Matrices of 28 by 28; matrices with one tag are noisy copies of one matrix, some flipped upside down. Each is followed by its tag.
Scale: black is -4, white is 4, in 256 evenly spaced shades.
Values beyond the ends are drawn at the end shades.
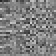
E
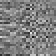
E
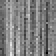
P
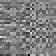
E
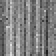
P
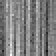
P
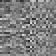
E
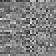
E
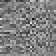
E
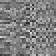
E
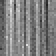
P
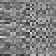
E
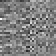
E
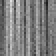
P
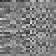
E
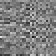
E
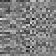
E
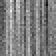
P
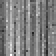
P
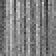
P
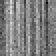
P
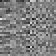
E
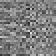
E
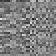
E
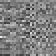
E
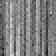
P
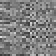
E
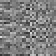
E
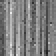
P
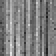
P
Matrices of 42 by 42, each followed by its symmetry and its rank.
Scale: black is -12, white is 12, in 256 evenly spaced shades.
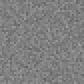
antisymmetric, full rank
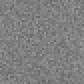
antisymmetric, full rank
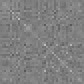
symmetric, rank five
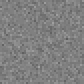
antisymmetric, full rank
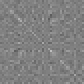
symmetric, rank five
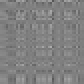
neither, rank two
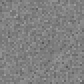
symmetric, full rank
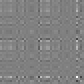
symmetric, rank two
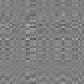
neither, rank two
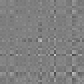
symmetric, rank two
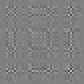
symmetric, rank two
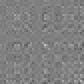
symmetric, rank three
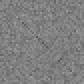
symmetric, full rank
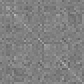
symmetric, rank five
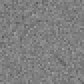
symmetric, full rank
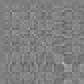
symmetric, rank three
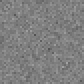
symmetric, full rank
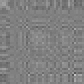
symmetric, rank three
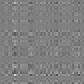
neither, rank two
